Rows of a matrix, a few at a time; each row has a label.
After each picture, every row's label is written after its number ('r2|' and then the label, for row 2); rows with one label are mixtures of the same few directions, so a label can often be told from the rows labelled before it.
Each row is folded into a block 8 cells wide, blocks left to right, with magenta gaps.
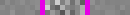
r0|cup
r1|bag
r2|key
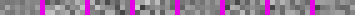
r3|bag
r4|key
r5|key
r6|bag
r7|bag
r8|bag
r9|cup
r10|cup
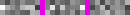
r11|cup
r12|bag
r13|bag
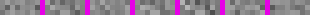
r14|bag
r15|key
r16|bag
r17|key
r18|key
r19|cup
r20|cup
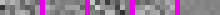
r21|cup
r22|cup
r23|key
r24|key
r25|key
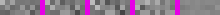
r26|key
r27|key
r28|key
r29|bag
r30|cup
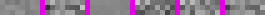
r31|key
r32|cup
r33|key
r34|key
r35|cup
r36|cup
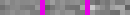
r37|cup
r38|cup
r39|cup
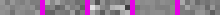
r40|cup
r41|key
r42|cup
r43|cup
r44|key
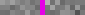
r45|key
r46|key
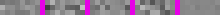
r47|cup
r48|cup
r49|bag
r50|key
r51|bag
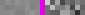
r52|key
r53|key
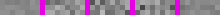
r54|key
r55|key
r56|cup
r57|bag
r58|cup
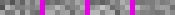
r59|bag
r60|key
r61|key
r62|cup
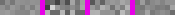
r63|key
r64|bag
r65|key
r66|cup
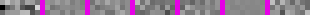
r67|cup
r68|bag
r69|key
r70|key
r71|bag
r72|bag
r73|cup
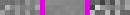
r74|bag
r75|key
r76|bag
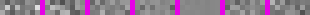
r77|bag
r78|key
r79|cup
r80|bag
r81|key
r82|bag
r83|key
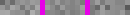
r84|key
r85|bag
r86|bag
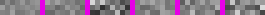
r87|cup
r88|key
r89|key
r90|key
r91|cup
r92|cup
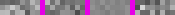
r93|key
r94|key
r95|bag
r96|bag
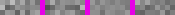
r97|bag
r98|cup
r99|cup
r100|key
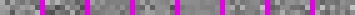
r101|cup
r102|key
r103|key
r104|bag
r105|cup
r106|bag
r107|cup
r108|bag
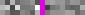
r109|bag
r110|cup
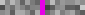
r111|cup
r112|cup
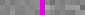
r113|cup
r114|cup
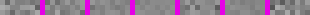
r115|cup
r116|cup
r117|cup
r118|key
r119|bag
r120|key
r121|bag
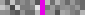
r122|bag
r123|cup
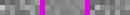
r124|cup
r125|cup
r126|bag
